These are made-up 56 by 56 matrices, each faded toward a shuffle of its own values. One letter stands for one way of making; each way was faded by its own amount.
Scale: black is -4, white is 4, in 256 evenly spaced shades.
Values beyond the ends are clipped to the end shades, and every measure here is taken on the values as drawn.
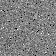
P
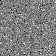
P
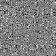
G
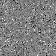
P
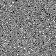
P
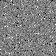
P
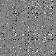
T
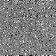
G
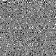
G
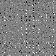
T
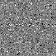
G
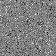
P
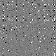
T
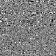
G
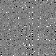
T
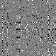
T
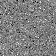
P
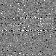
G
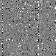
T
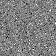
P
